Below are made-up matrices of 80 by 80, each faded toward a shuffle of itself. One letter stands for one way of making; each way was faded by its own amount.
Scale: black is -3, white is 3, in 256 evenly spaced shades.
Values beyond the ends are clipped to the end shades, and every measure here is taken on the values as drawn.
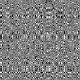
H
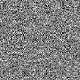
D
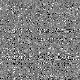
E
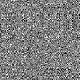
D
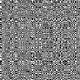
H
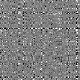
H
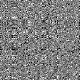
D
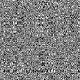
D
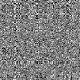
D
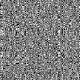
D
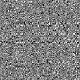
D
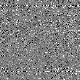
E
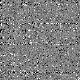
E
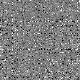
E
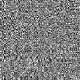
D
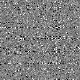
E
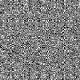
D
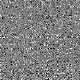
E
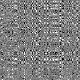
H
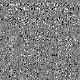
E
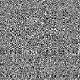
D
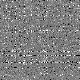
E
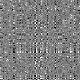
H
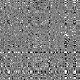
H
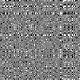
H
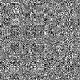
D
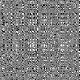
H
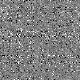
E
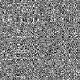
D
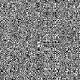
D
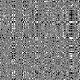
H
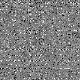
E
